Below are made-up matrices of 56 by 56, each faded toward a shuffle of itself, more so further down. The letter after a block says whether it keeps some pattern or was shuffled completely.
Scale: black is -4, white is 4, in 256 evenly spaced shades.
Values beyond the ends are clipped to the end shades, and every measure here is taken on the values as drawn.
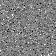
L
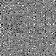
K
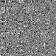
K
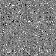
K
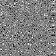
K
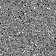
L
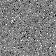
L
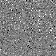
K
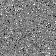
L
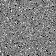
L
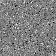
L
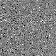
K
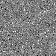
L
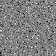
K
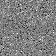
L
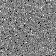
L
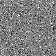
K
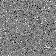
L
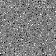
K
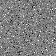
L
